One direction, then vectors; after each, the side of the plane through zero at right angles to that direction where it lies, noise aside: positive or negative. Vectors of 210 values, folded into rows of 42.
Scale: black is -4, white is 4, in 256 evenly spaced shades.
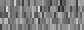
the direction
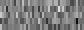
negative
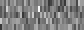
positive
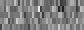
positive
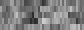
negative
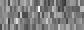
positive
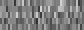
negative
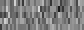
positive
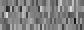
negative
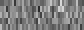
negative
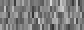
negative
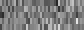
positive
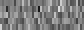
negative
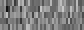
negative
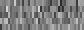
positive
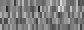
negative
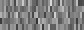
negative
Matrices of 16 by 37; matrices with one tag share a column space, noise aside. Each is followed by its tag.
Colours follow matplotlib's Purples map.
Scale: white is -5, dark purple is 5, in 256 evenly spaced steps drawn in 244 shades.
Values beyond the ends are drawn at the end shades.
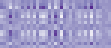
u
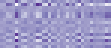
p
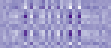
u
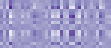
u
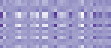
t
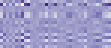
p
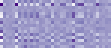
p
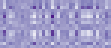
u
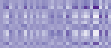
u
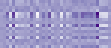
t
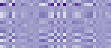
p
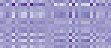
p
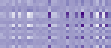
t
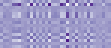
p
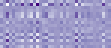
p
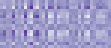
u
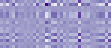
p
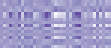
t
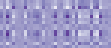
u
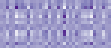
u
